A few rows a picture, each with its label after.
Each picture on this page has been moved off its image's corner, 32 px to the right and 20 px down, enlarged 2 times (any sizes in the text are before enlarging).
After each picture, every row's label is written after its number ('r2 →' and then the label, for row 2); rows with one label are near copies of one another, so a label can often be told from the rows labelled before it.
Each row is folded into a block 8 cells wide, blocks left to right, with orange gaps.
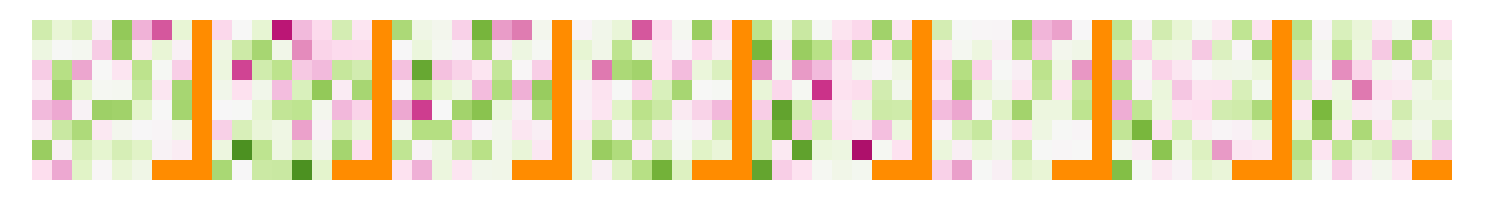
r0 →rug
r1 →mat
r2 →rug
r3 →mat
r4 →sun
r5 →rug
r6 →sun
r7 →sun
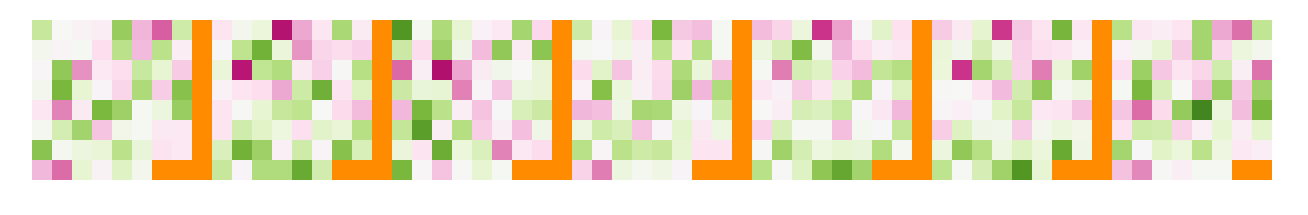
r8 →rug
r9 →mat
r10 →sun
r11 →rug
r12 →mat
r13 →mat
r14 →rug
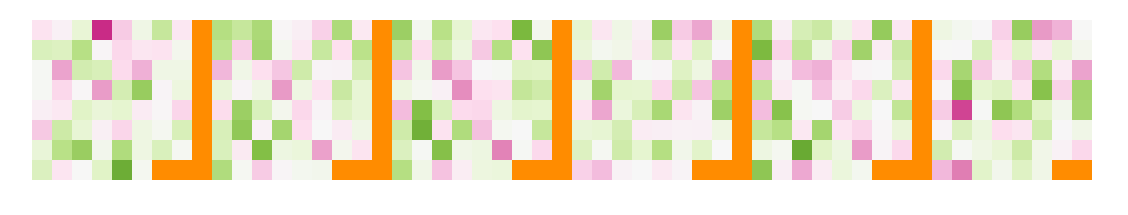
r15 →mat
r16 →sun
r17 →sun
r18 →rug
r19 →sun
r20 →rug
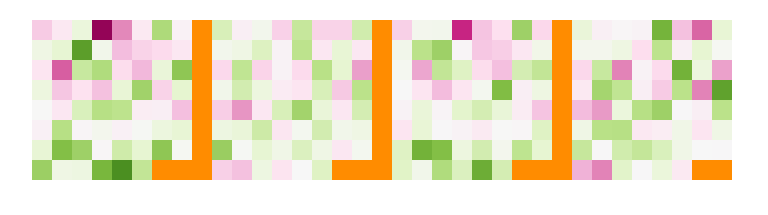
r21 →mat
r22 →rug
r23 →mat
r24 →rug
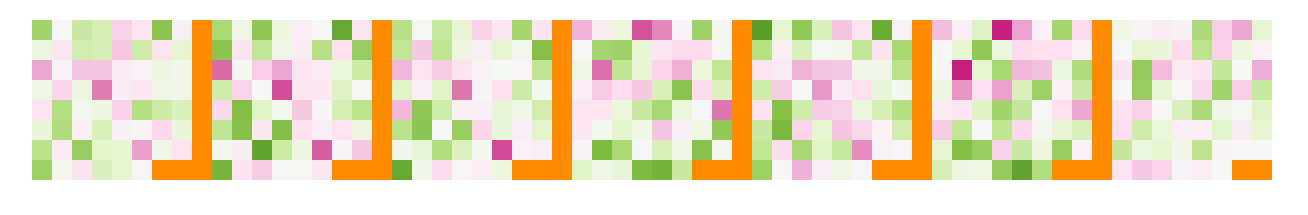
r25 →sun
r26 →sun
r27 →sun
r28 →mat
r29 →sun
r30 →mat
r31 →rug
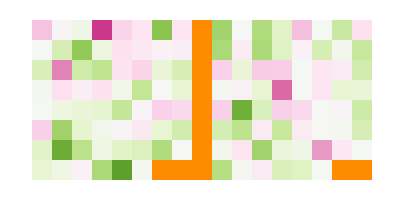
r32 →mat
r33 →sun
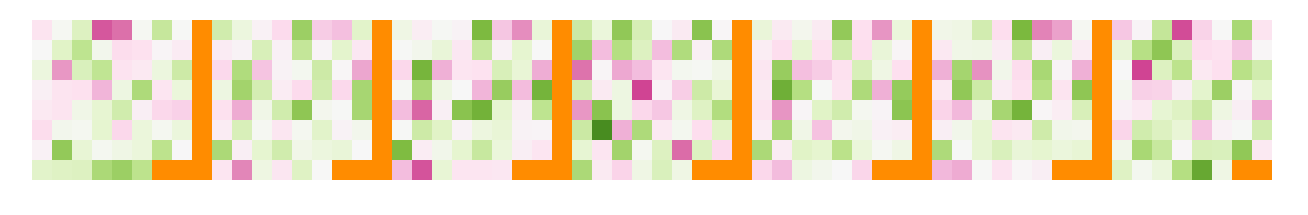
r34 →mat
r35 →rug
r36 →rug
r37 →sun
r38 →rug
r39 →rug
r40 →mat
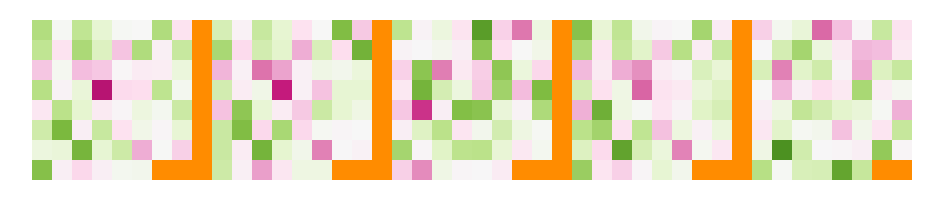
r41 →sun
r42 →sun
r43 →rug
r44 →sun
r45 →mat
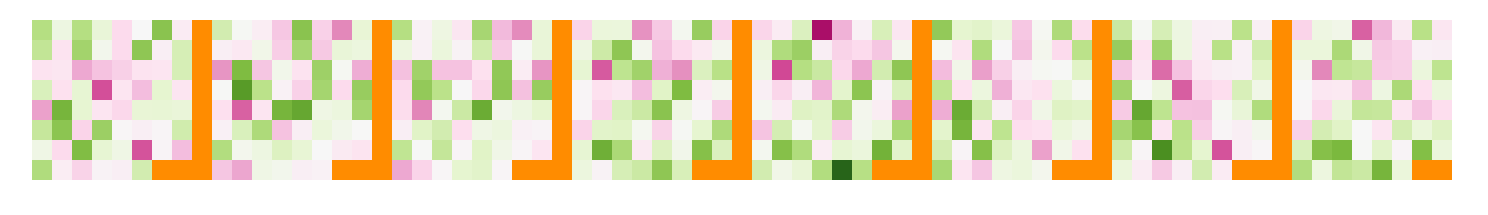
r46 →sun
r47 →rug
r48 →rug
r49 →mat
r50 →mat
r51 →sun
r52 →sun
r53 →mat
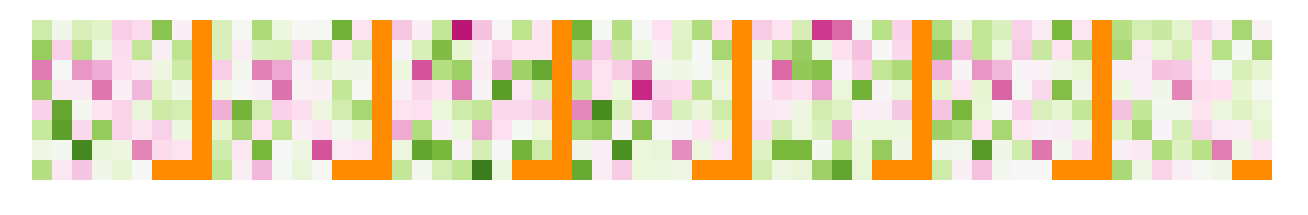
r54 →sun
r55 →sun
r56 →mat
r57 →sun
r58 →mat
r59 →sun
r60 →sun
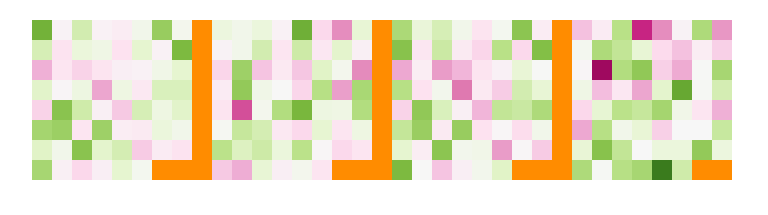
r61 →sun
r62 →rug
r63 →sun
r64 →mat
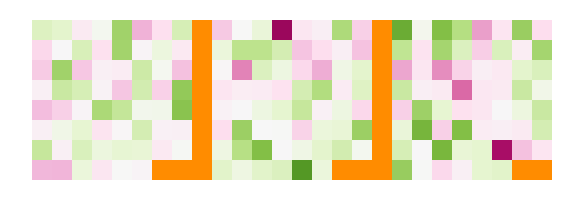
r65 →rug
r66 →mat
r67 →sun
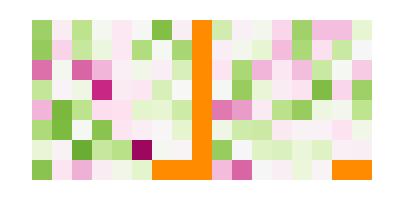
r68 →sun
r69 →rug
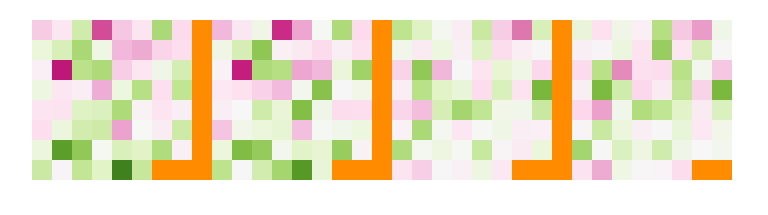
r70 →mat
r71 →mat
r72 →rug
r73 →rug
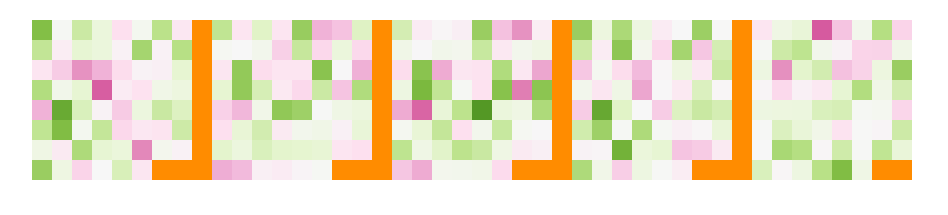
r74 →sun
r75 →rug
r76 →rug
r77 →sun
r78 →mat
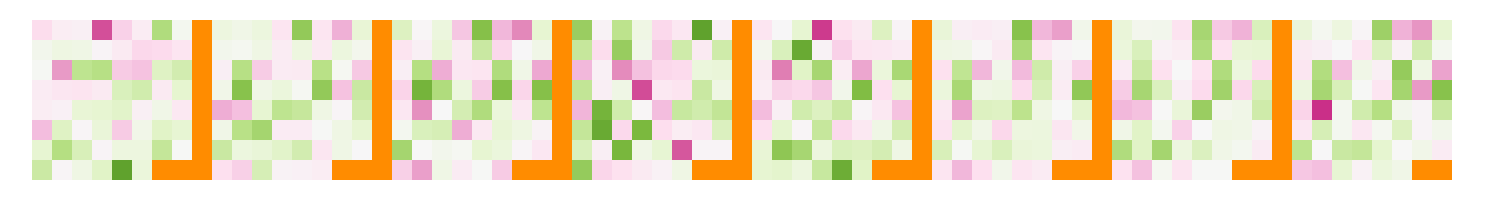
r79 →mat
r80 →rug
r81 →rug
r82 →sun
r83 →mat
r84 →rug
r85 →rug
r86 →rug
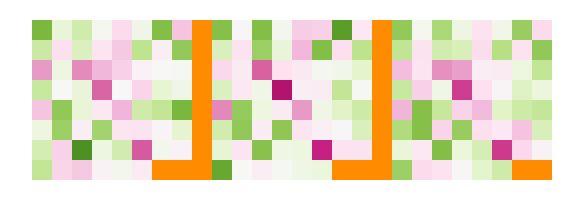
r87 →sun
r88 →sun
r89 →sun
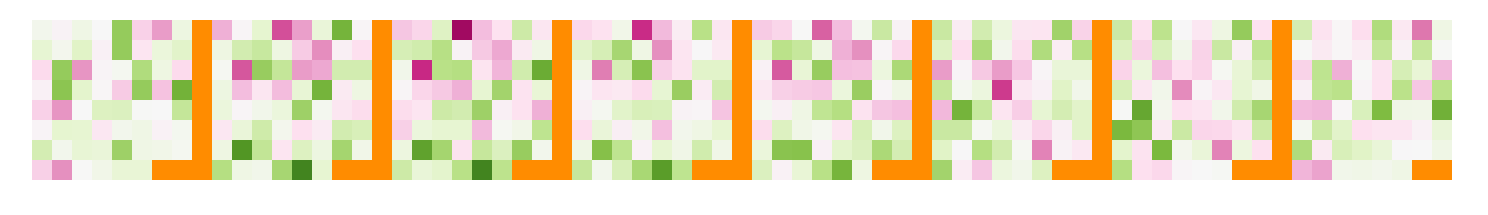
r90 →rug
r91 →mat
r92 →mat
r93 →mat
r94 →mat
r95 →sun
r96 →sun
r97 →rug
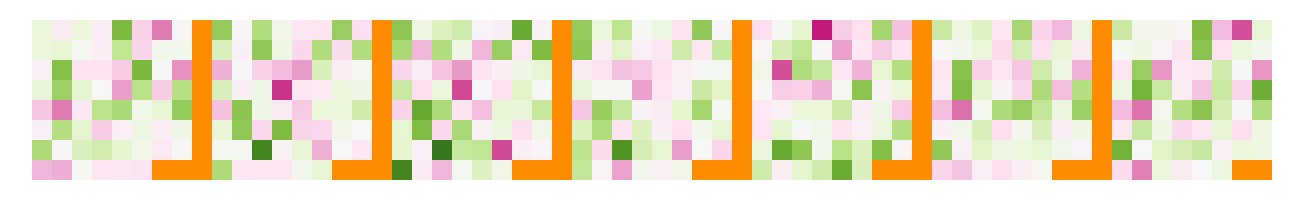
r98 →rug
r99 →sun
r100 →sun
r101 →sun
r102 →mat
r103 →rug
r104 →rug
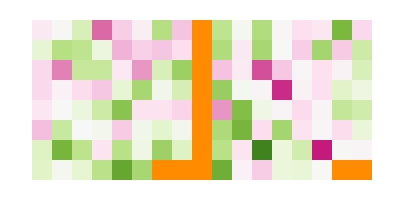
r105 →mat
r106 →sun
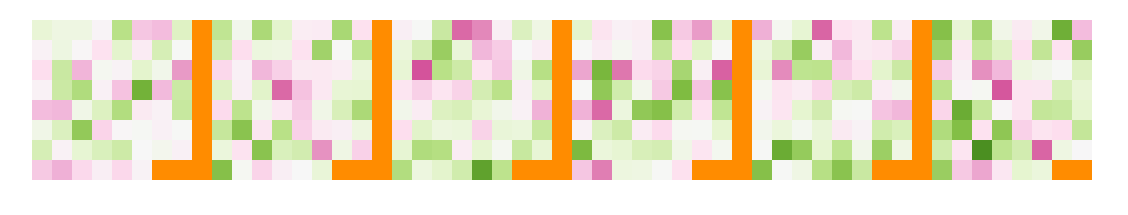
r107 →rug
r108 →sun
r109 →mat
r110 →rug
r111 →mat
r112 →sun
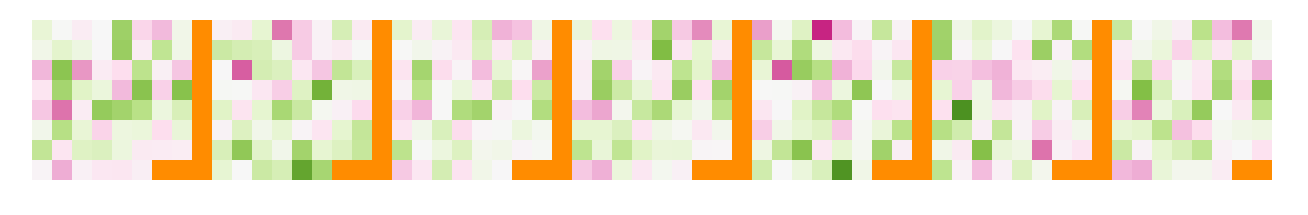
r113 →rug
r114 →mat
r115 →rug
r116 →rug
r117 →mat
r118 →sun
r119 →rug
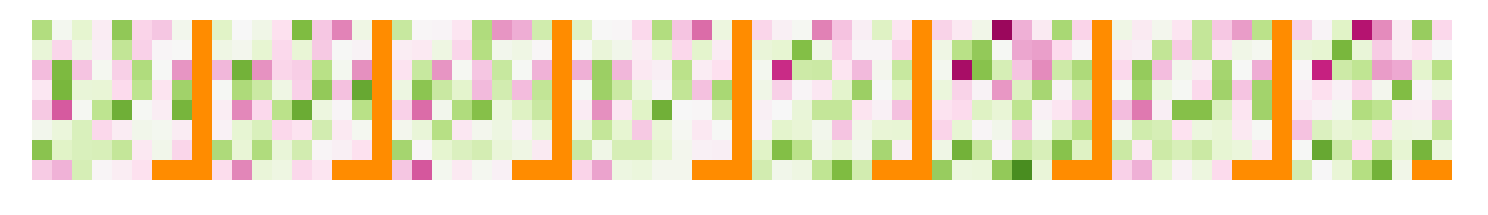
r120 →rug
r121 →rug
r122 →rug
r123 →rug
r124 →mat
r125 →mat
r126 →rug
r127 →mat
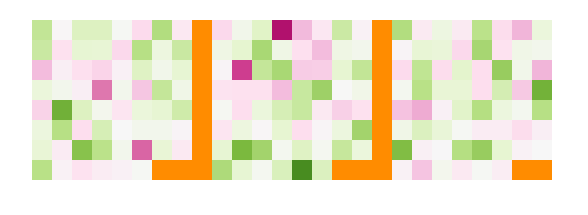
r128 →sun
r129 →mat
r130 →rug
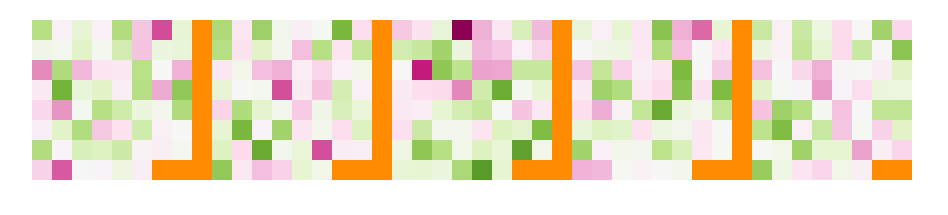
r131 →rug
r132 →sun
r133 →mat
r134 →rug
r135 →sun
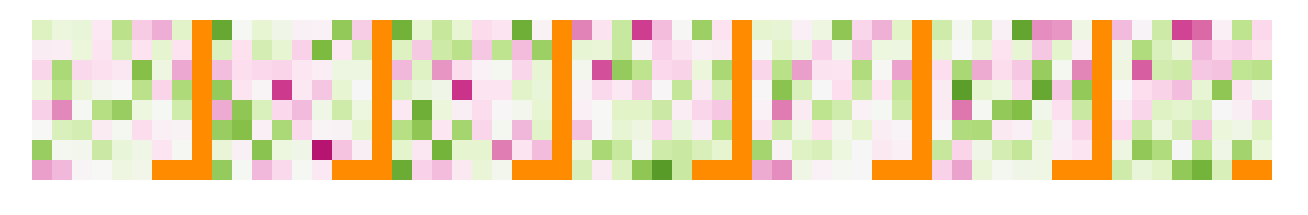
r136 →rug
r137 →sun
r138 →sun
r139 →mat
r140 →rug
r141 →rug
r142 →mat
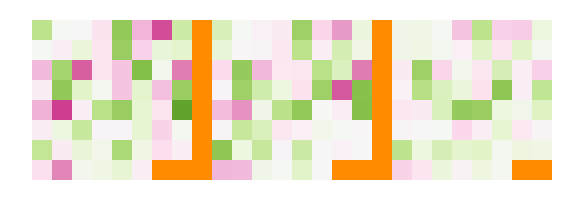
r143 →rug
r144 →rug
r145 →rug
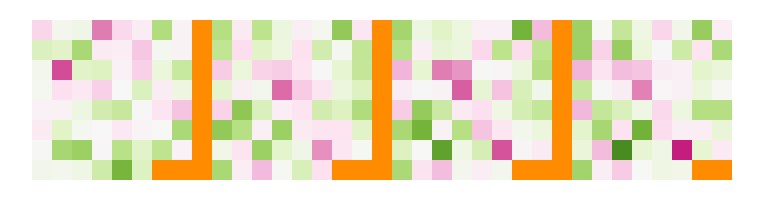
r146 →mat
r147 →sun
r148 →sun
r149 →sun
